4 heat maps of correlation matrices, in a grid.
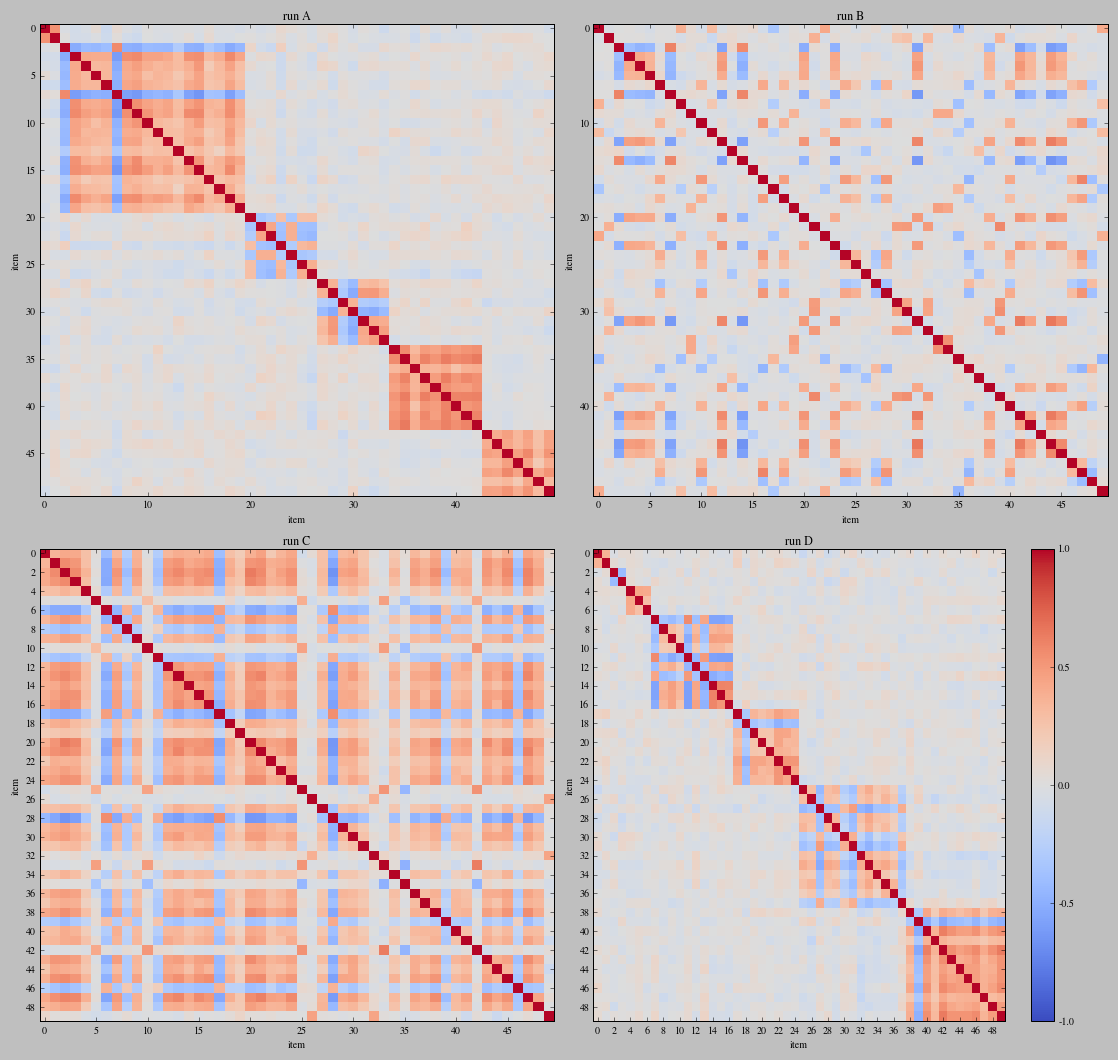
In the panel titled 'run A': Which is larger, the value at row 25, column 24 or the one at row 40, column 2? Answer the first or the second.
the second
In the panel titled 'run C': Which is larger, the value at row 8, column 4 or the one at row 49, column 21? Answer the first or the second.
the second
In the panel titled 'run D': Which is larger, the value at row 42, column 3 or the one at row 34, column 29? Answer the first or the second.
the second
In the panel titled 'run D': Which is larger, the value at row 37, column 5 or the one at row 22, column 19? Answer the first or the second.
the second
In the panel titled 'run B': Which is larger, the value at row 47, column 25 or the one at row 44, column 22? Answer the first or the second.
the first
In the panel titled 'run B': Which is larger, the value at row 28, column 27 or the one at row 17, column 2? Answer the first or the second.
the second
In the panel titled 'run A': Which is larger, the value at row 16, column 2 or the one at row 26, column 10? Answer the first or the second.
the second
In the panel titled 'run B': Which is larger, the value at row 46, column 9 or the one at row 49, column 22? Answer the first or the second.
the second
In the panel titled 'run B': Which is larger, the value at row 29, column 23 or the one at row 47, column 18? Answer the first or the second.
the second
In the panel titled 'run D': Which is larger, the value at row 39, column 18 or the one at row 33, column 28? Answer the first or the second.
the second
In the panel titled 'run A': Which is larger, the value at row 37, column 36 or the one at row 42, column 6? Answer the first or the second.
the first
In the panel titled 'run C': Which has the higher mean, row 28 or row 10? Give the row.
10
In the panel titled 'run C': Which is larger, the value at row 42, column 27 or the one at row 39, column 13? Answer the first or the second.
the first
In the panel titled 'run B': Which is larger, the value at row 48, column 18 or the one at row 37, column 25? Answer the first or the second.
the second
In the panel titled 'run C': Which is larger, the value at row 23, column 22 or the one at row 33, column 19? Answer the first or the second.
the first
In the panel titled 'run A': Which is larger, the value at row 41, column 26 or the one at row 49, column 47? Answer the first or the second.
the second
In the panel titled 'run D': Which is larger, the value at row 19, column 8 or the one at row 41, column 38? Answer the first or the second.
the second
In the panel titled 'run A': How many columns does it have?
50
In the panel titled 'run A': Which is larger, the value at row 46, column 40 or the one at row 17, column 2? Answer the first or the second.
the first
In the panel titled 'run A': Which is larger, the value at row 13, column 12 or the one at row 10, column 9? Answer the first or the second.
the second
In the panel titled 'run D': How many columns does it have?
50
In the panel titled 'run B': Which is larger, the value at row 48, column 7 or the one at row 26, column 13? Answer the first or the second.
the first
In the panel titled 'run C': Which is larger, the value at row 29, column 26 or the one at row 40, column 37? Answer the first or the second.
the second
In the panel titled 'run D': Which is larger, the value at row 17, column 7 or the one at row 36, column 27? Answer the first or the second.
the first
